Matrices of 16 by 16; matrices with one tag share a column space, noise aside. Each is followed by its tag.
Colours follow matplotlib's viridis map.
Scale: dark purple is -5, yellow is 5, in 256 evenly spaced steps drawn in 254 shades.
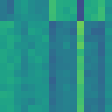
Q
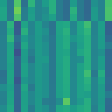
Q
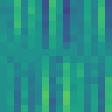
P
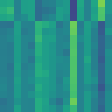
Q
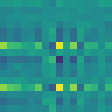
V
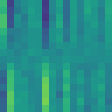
P
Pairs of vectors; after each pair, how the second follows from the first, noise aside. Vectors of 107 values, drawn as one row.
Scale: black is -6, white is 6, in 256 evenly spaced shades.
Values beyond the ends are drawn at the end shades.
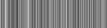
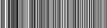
scaled up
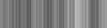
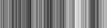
scaled up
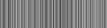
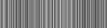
negated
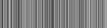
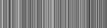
negated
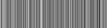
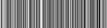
scaled up
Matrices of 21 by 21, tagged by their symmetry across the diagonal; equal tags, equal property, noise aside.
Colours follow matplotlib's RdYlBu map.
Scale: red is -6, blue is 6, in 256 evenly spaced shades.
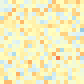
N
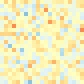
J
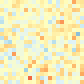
N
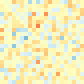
J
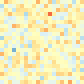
J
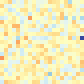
N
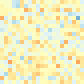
N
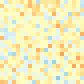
J
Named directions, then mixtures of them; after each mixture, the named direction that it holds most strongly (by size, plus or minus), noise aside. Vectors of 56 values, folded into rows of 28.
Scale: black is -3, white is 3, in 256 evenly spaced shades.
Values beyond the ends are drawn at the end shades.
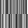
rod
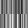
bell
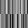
bell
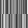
rod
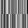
rod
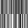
bell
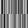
rod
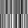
bell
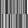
rod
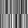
rod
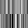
bell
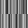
rod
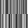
rod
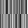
rod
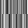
rod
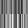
bell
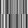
rod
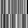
rod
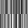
bell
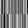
rod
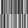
bell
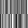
rod
